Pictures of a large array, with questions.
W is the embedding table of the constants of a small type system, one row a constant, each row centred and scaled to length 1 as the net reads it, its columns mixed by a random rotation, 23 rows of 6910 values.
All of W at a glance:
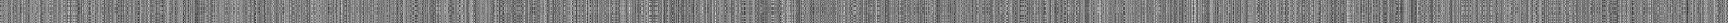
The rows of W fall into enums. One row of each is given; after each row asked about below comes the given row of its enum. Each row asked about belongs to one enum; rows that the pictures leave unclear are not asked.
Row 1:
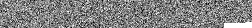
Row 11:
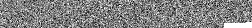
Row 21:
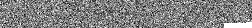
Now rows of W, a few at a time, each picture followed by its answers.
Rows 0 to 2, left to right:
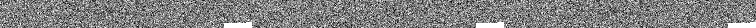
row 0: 21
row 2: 21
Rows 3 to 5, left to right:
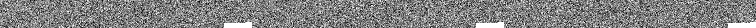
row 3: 1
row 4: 11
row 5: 21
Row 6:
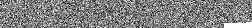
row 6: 21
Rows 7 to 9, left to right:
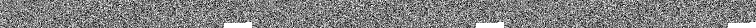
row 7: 11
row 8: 11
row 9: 11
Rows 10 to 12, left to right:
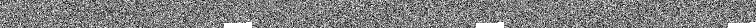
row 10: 21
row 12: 11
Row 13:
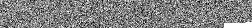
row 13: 1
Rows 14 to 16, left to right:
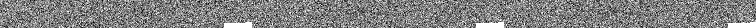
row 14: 1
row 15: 21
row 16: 21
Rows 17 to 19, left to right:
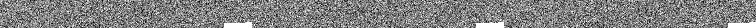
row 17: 1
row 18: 21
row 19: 1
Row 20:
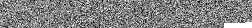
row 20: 1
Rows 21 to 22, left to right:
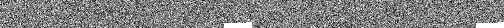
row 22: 1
